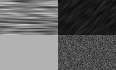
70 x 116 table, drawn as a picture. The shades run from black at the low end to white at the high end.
It is made of 2 by 2 panels. Panel 1,1: middling, streaked across, strong in contrast. Panel 1,2: very low, slanting up to the right, faint in contrast. Panel 2,1: high, flat. Panel 2,2: low, fine-grained.
